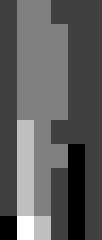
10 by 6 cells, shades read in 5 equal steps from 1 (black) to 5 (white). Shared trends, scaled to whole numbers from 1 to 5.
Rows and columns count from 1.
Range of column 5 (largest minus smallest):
1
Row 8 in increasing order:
1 2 2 2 3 4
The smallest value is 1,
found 5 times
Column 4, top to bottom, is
2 3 3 3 3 2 3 2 2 2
